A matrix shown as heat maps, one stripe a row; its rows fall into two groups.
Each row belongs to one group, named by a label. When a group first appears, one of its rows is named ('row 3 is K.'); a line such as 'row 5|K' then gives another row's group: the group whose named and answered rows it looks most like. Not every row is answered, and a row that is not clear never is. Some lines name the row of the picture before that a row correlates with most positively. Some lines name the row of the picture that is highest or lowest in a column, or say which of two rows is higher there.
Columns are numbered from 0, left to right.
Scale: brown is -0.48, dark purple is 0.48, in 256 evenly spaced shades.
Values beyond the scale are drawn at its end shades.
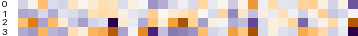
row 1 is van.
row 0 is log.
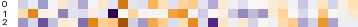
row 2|van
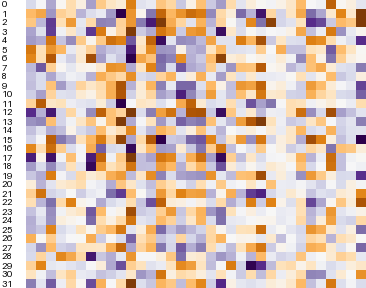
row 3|van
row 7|log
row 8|van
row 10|log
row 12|van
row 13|log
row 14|van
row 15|log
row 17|van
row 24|van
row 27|log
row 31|van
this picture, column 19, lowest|6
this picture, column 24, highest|11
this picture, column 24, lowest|2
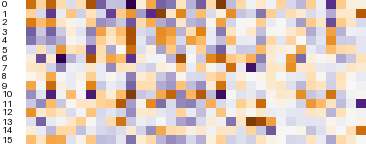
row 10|van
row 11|log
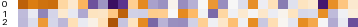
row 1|van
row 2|log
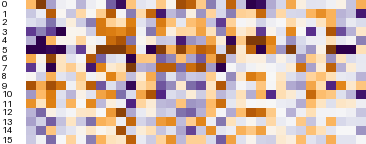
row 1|log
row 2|van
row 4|log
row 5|van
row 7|van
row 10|log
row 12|log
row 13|van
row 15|van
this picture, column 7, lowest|5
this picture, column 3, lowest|9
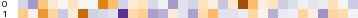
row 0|log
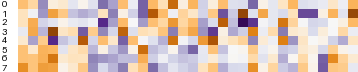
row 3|van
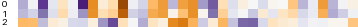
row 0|van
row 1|van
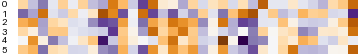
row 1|log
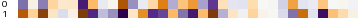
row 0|van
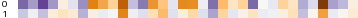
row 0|van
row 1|van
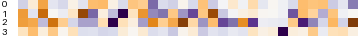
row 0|log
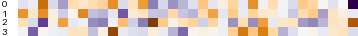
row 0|log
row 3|log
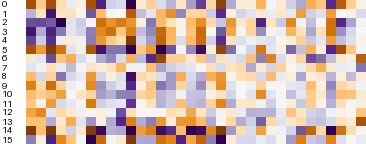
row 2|van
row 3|van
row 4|van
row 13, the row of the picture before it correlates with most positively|2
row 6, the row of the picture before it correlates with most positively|2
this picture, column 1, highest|2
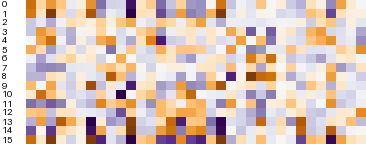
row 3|log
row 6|log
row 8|log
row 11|van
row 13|van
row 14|van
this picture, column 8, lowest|8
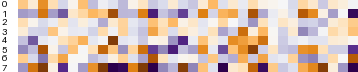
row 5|log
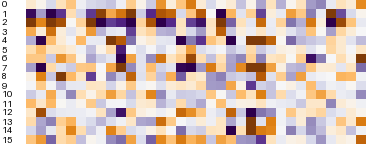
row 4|log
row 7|log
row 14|log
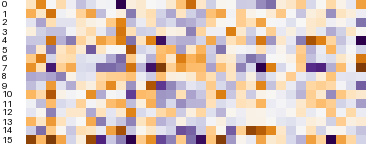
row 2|log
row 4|log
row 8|van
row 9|log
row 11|log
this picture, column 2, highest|7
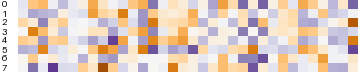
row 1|van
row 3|log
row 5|log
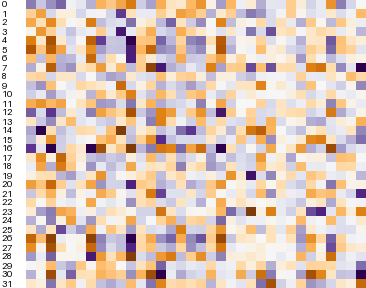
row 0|van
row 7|log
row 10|van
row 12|van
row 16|van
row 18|van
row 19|log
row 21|log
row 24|van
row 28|van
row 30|log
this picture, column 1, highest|14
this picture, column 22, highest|19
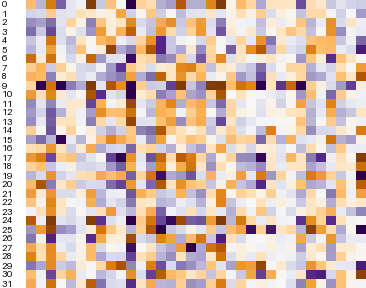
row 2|van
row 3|van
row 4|log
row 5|log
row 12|van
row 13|van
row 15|van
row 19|log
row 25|log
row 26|van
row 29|log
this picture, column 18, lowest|9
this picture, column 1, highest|9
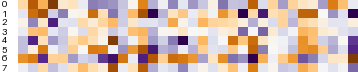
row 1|log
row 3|log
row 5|log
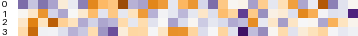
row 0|van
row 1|log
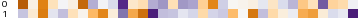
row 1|log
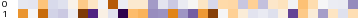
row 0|log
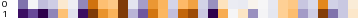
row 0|van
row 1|van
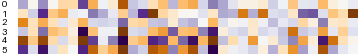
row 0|van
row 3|van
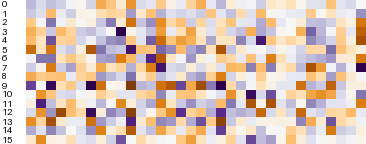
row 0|van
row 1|log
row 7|log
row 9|van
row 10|log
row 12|van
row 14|van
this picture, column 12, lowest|7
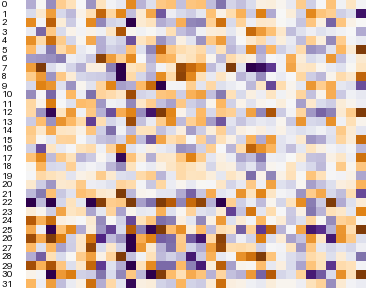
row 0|van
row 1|log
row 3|log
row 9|log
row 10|van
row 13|van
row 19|log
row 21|log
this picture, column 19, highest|22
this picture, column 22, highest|7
